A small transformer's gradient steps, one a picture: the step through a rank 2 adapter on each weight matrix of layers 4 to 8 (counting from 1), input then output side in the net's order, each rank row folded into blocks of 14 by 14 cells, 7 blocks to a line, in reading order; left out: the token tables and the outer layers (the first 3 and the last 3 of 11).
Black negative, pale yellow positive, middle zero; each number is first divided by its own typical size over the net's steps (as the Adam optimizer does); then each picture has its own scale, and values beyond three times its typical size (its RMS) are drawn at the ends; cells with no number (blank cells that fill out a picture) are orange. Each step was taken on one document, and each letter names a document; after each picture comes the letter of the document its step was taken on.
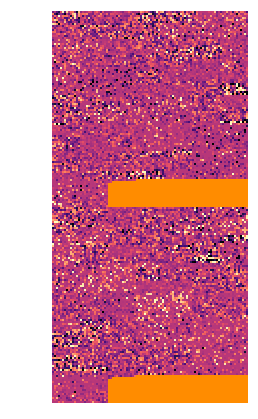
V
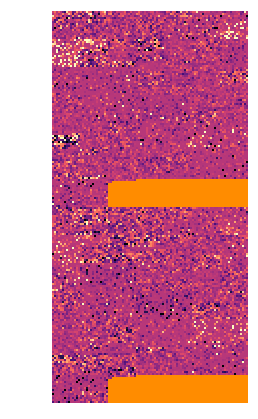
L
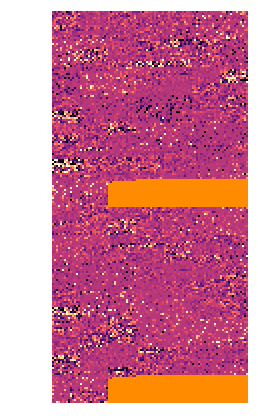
L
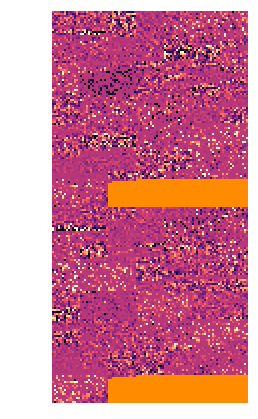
V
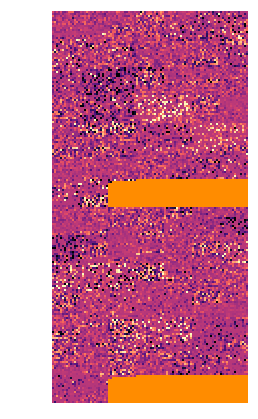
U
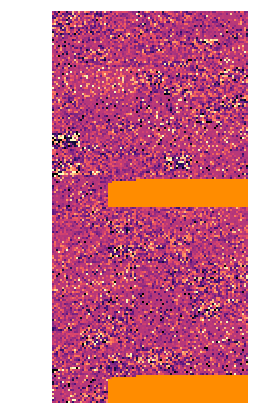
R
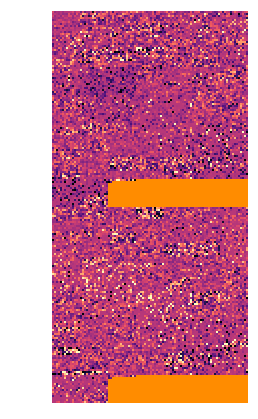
U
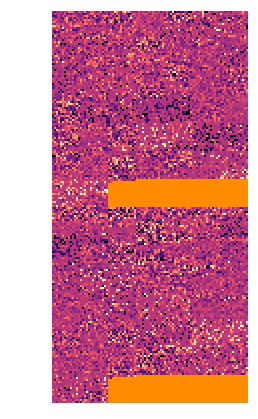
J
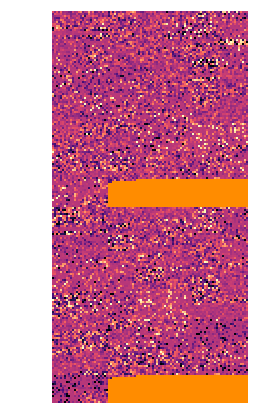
U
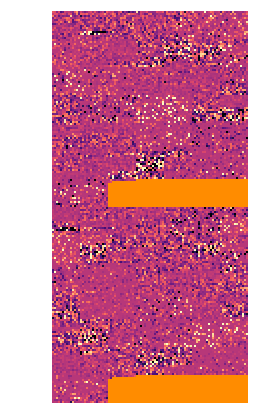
V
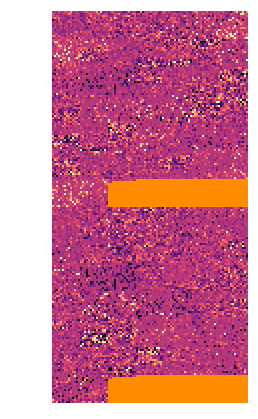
L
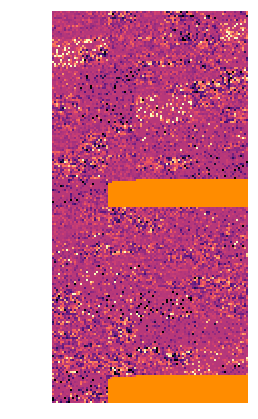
L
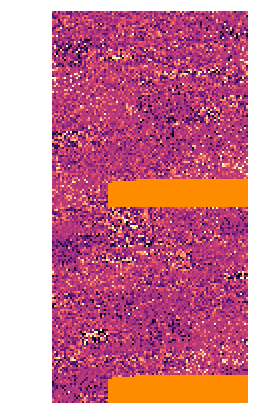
R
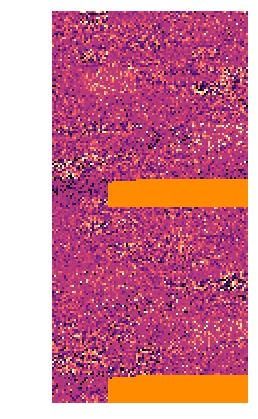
R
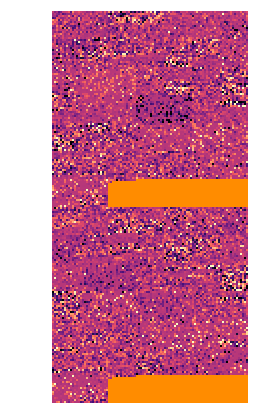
R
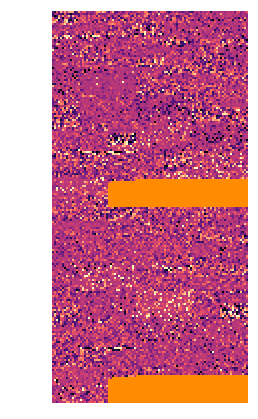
J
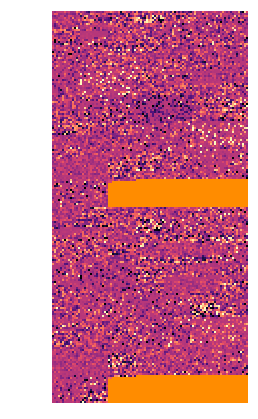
J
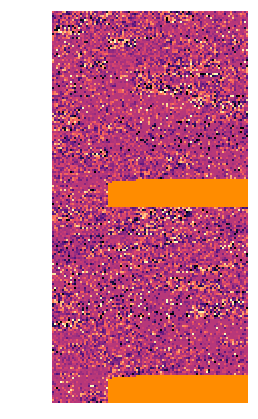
R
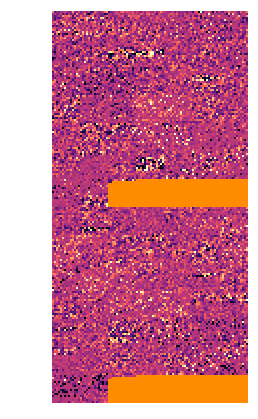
U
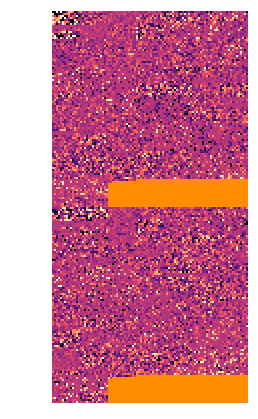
J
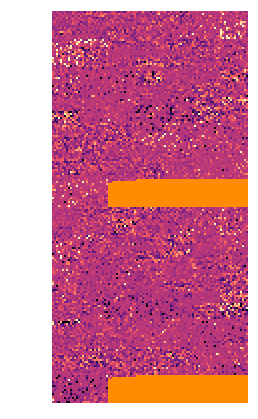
L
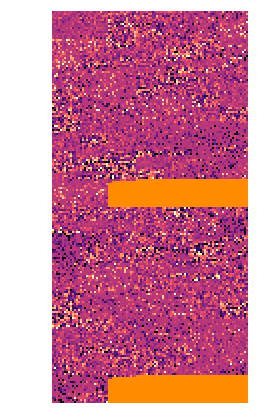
V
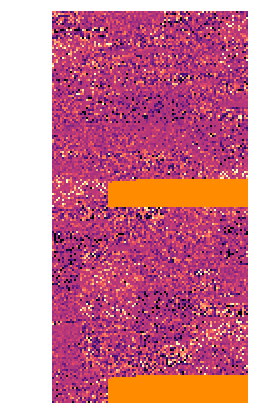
J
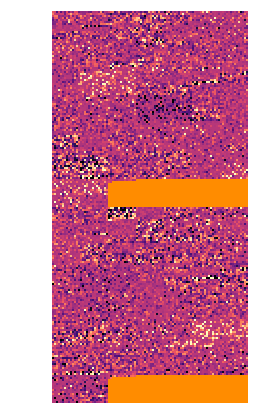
J
